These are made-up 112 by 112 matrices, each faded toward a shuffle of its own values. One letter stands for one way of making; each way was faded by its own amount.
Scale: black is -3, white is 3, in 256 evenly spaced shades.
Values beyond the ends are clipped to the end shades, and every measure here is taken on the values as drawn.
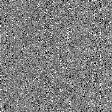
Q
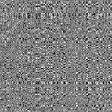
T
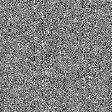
Q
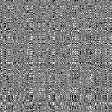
T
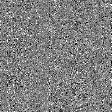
Q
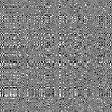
T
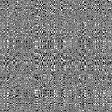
T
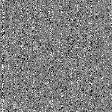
Q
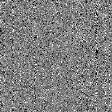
Q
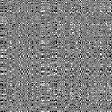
T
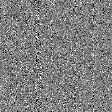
Q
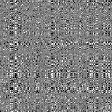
T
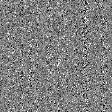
Q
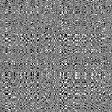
T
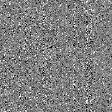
Q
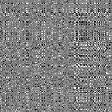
T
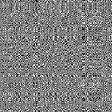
T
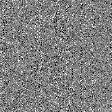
Q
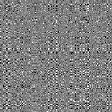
T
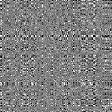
T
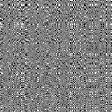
T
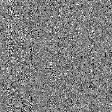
Q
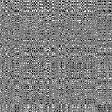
T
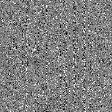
Q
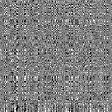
T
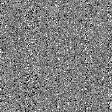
Q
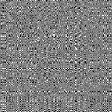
T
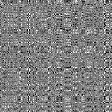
T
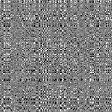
T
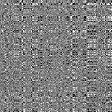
T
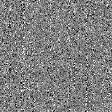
Q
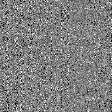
Q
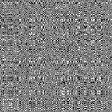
T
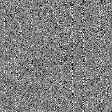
Q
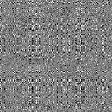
T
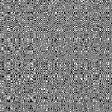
T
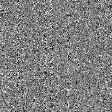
Q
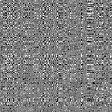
T
